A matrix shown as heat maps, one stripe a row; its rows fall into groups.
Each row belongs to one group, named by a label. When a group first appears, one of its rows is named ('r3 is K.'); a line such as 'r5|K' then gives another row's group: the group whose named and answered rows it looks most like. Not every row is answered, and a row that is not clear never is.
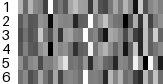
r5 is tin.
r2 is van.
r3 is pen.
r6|pen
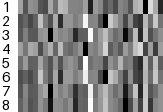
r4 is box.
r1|tin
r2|pen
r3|van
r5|pen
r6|pen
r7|van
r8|van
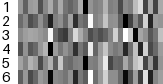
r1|box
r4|van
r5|box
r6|van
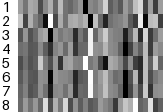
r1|box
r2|tin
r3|van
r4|van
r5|pen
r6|van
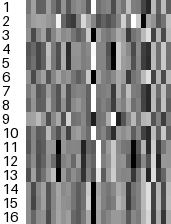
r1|pen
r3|box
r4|pen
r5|pen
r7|pen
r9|box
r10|pen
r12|van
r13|van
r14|box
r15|box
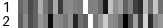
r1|pen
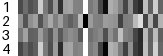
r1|pen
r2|box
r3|pen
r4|pen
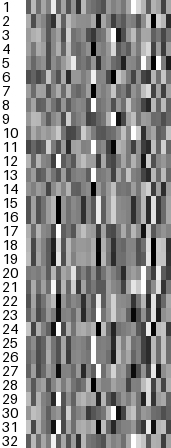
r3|box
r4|box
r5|tin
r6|pen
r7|box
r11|pen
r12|tin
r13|pen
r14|box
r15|van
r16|van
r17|tin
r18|tin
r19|tin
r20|tin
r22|van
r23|van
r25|pen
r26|pen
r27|van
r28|box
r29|tin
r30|box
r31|tin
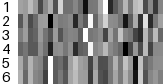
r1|box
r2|van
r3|pen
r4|van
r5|tin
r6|tin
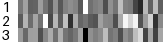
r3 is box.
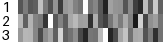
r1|pen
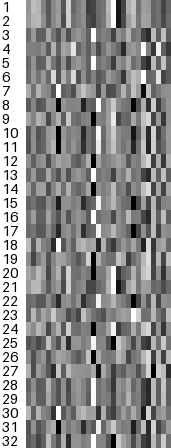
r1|box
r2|box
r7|tin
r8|van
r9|box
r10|van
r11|van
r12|box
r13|pen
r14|box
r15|van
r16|pen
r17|van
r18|tin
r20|box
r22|van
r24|box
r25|pen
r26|box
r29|pen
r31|van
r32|pen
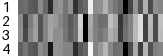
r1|van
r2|box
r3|box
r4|van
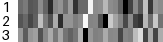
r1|van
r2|pen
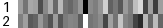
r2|pen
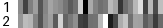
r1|box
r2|box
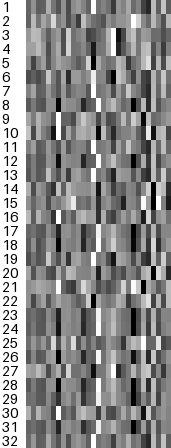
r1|pen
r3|box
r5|box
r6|pen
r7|pen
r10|tin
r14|tin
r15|tin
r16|tin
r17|van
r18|van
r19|pen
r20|tin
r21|tin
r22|box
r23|van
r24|van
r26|van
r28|van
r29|van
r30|tin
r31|van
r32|pen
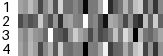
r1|box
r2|pen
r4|box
